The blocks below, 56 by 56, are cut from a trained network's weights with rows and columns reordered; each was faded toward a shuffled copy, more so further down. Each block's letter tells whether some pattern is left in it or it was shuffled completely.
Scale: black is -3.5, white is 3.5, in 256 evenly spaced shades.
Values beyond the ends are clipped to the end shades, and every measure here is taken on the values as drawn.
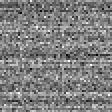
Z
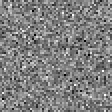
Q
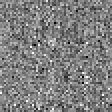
Z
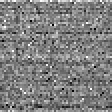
Z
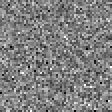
Q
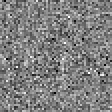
Z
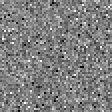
Q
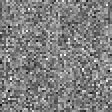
Z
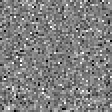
Q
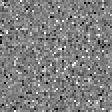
Q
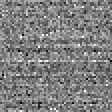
Z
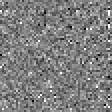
Z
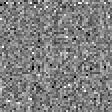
Z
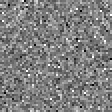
Q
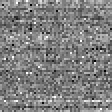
Z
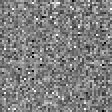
Z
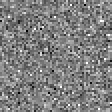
Z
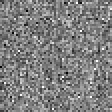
Z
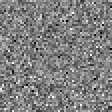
Q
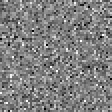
Q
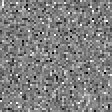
Q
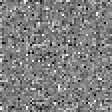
Z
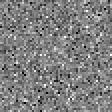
Q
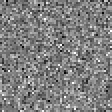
Q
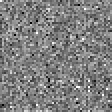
Z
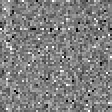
Z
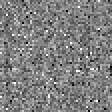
Z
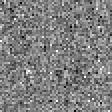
Z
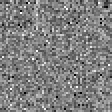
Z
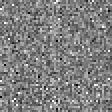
Z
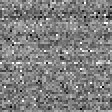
Z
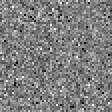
Q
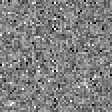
Z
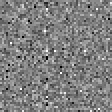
Z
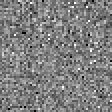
Z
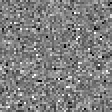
Z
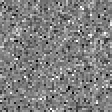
Q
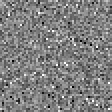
Q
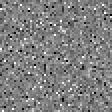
Q
